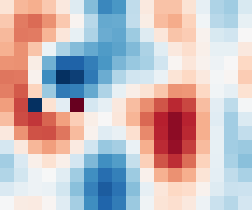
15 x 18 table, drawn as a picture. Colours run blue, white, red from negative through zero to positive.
The middle left is the roughest part. No row or column stands out. Two lone cells stand out: one far higher and one far lower than their neighbours. The values follow a bell shape. There is no overall slope.
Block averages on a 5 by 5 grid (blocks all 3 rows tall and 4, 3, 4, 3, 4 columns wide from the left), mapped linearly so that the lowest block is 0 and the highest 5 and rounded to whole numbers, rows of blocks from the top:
4 2 1 3 2 / 3 0 1 3 3 / 3 2 3 5 2 / 3 3 2 5 2 / 2 1 1 3 2
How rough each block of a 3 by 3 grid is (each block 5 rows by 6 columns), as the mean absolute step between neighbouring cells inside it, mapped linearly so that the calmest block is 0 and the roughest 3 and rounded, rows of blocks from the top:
100 / 311 / 010
